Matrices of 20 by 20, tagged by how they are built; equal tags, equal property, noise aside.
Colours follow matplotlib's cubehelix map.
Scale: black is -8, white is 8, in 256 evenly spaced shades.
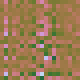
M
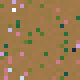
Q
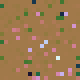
Q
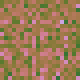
M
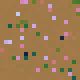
Q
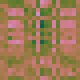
M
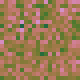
M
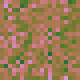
M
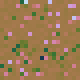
Q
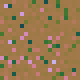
Q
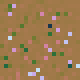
Q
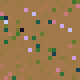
Q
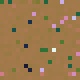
Q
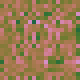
M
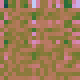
M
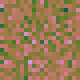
M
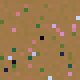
Q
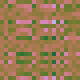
M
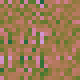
M
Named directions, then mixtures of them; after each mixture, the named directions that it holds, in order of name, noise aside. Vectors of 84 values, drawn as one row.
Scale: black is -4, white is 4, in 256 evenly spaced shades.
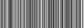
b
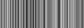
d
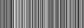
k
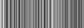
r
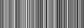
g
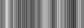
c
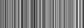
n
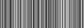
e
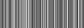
b, g, n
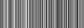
b, g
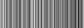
n, r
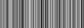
b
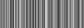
d, k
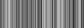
b, c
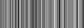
d, g, n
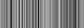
c, k, r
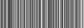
b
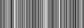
c, k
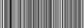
b, e, r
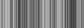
c, r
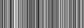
c, e, k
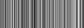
n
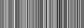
g
